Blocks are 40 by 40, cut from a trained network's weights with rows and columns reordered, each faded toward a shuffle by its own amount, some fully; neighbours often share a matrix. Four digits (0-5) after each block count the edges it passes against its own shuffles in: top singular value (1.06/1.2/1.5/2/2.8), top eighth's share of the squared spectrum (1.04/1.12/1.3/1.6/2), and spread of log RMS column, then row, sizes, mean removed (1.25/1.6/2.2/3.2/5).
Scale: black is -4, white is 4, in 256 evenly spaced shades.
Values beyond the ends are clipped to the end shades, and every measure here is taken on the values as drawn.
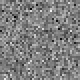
0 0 0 0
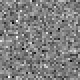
0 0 0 0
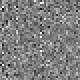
2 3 2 0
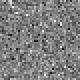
0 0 0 0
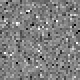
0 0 0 0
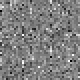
2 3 2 0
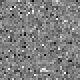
0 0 0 0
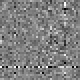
3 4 2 1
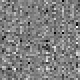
3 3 3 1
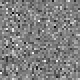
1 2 1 0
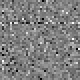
2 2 1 1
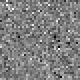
1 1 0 0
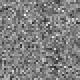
2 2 0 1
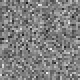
1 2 0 0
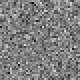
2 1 0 0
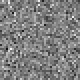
1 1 0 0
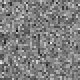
0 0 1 0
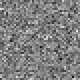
1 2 0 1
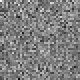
2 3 0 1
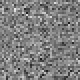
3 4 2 1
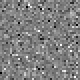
1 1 1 0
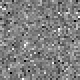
1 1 1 0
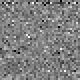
2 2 0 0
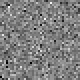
0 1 1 0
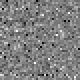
1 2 0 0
